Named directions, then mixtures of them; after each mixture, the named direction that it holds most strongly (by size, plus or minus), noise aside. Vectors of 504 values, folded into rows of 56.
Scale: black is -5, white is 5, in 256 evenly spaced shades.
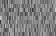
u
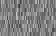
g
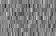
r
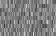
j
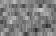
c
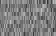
j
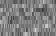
c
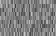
j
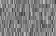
j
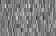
r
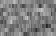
c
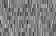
u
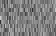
u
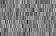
g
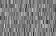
j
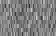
r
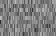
u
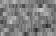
c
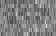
g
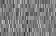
g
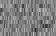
j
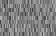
u
